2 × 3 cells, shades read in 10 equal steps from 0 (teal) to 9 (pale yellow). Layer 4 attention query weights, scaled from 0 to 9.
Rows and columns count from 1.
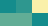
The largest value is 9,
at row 1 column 3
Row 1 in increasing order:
0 1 9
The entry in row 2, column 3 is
0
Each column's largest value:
3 3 9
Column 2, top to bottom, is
1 3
